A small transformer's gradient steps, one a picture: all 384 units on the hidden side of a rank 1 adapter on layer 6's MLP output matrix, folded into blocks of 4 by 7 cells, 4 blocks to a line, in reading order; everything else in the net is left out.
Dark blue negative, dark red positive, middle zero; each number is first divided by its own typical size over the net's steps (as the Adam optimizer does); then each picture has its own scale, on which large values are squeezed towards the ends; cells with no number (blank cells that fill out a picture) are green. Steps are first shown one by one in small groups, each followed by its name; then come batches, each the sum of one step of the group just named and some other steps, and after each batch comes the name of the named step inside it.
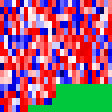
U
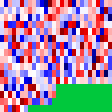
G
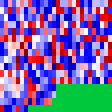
G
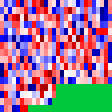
U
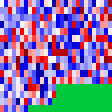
U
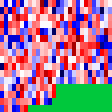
U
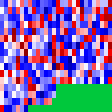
G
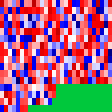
G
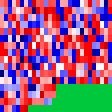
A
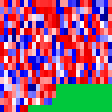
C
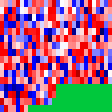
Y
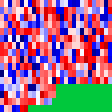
A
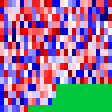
C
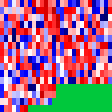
C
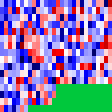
A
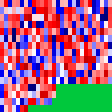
C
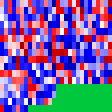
Y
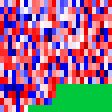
Y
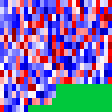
Y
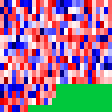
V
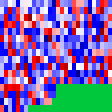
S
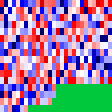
V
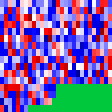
S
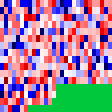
V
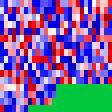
S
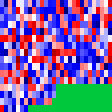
V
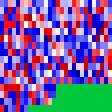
S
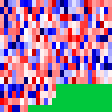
V
